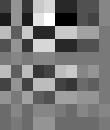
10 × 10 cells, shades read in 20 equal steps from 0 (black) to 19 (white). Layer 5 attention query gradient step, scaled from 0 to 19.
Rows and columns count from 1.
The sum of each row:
79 72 105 80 93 103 82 100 92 88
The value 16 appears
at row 1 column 5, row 4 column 4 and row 4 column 5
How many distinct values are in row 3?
6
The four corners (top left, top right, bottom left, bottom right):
5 10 8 9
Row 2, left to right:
2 11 2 17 19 0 0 6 5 10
